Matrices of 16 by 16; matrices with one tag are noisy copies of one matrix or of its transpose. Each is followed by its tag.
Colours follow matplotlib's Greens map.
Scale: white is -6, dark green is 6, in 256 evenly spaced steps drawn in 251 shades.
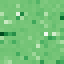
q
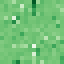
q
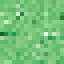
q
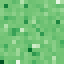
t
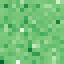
t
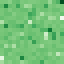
t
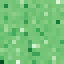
t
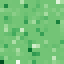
t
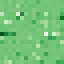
q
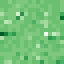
q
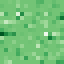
q
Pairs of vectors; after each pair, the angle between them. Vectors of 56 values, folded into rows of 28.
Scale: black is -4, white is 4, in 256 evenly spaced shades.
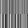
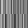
partly aligned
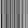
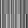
nearly opposite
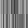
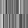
partly aligned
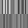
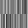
partly aligned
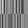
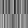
partly opposed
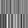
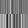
nearly opposite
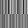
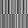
nearly parallel
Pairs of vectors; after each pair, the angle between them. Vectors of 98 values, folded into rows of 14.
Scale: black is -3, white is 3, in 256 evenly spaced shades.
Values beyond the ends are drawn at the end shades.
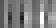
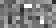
partly aligned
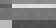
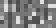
orthogonal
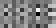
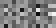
nearly parallel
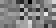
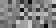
nearly parallel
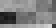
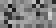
orthogonal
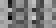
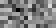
partly aligned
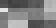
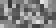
orthogonal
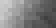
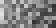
partly aligned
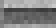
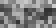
partly aligned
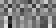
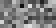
orthogonal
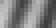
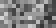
partly aligned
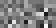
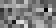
partly opposed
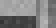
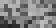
partly aligned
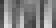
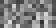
partly aligned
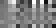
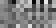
nearly opposite
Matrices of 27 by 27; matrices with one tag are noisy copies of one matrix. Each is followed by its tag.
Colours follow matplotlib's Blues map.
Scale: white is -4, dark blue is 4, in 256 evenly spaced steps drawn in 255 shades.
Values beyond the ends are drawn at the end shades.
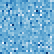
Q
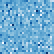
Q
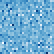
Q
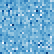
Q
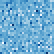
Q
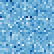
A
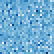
Q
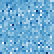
Q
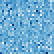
Q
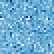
A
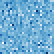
Q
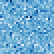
A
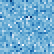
A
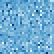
Q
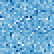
A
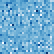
Q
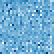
Q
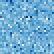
A
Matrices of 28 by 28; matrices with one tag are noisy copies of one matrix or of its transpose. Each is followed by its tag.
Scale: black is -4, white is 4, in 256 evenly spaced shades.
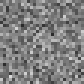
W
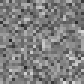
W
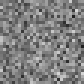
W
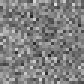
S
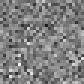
W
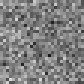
S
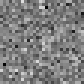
W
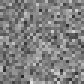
W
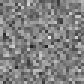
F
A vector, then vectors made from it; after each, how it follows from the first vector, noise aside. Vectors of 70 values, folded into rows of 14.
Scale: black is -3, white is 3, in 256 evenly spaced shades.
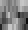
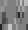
partly zeroed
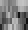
copied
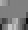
partly zeroed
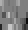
partly zeroed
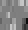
partly zeroed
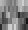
copied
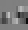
partly zeroed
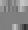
partly zeroed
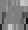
partly zeroed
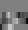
partly zeroed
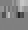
partly zeroed
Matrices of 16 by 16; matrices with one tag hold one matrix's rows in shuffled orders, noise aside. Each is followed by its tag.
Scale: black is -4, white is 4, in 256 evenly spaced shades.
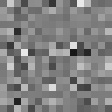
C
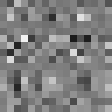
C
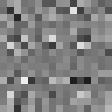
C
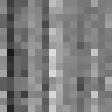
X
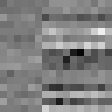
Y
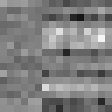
Y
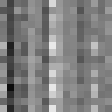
X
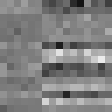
Y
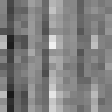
X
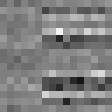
Y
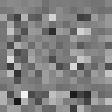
C
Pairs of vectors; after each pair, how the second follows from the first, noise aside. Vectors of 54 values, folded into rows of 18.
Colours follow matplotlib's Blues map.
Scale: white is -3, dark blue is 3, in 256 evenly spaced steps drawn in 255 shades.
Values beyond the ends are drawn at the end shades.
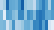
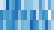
reversed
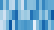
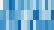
wrapped around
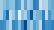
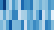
wrapped around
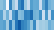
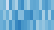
shrunk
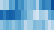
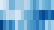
reversed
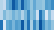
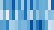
reversed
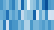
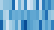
wrapped around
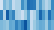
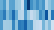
reversed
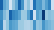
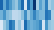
wrapped around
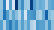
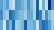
wrapped around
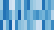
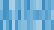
shrunk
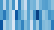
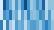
wrapped around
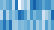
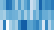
wrapped around
